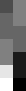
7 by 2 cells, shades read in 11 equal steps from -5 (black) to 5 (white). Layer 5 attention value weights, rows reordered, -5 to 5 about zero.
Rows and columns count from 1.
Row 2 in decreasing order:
0 -1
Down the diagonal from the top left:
-2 0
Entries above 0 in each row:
0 0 0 0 0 1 1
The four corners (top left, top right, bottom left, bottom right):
-2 0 5 -5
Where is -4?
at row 5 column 2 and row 6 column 2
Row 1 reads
-2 0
